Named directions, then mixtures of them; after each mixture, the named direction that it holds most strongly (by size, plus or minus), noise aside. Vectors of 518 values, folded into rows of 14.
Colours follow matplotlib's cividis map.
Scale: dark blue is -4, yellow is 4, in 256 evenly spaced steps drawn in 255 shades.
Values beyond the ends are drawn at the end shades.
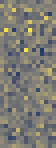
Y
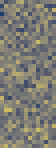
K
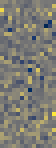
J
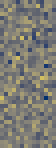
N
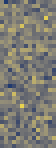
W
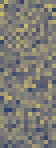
K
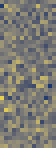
K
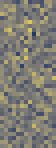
N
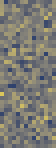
W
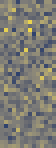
Y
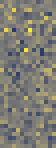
Y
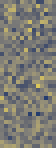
N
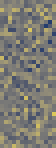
J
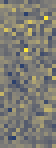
Y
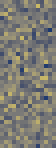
N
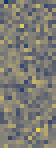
K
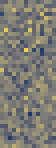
Y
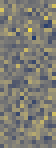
J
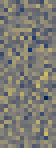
N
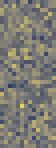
W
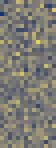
K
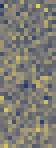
K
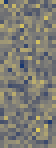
W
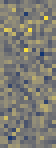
Y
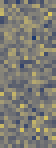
W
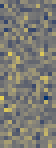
N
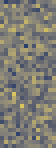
W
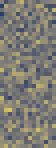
K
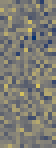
N
